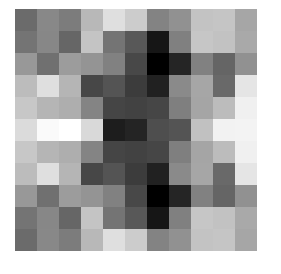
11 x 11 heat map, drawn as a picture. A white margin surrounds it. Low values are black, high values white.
Ninth with the highest average: middle left. Mirror symmetry: top to bottom. Calmest part: centre. Slope: none.
